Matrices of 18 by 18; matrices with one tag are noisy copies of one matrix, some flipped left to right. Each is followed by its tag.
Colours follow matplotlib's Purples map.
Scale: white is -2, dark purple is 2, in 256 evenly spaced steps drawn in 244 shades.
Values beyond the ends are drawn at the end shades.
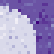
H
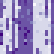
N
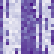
N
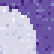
H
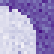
H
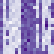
N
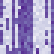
N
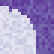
H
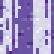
N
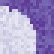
H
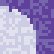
H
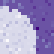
H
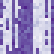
N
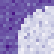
H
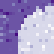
H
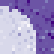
H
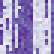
N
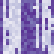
N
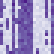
N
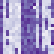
N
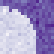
H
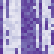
N
